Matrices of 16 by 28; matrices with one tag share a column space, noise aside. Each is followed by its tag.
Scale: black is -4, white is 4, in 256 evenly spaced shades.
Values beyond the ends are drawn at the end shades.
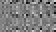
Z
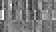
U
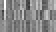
U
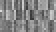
U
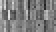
U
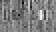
U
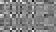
Z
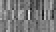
U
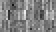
U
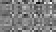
Z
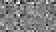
Z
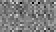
Z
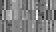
U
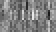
U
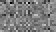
Z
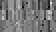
U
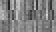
U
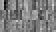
U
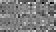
Z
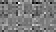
Z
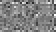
Z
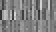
U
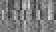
U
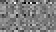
Z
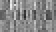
U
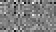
Z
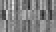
U
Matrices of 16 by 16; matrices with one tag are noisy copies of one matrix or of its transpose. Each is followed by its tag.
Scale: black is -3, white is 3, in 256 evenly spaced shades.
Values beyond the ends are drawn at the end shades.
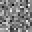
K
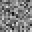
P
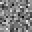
K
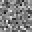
K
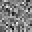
P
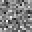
K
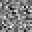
P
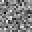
K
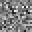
P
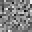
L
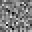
P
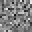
L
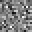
P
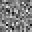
P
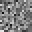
L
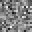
P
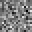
P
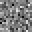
K
